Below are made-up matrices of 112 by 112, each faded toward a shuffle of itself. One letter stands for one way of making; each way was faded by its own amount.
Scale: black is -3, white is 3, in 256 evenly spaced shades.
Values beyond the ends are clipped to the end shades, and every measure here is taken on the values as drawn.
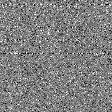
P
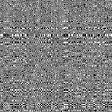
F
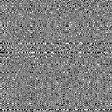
F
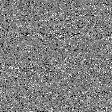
P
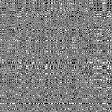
F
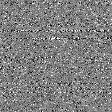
P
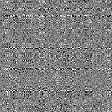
F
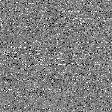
P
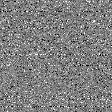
P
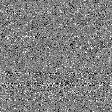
P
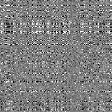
F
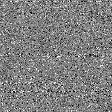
P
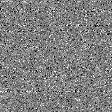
P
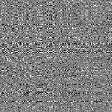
F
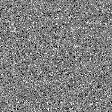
P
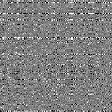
F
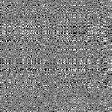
F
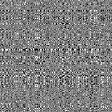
F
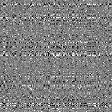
F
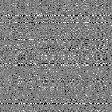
F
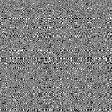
F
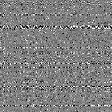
F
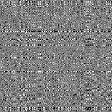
F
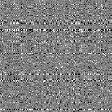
F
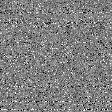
P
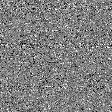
P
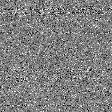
P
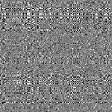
F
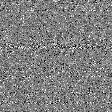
P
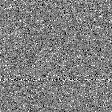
P
